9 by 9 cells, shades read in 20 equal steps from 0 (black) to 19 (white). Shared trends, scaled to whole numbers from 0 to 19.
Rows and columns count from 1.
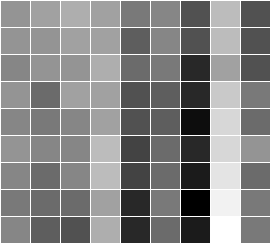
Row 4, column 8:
15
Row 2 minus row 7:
1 3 2 -2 2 2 4 -3 -2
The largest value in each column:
11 12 13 14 9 10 6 19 11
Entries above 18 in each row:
0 0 0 0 0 0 0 0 1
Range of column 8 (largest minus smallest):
7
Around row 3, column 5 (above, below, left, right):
7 6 13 9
